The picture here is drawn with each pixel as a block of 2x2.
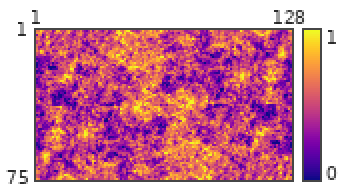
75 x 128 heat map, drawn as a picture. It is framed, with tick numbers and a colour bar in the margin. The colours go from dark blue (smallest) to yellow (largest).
It looks the same turned upside down. No seam splits the table. There is no overall slope. The field is mottled with small blotches.
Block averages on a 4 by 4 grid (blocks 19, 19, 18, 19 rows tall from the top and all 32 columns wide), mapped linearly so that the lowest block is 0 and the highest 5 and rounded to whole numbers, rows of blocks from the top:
2512 / 0312 / 2130 / 2152
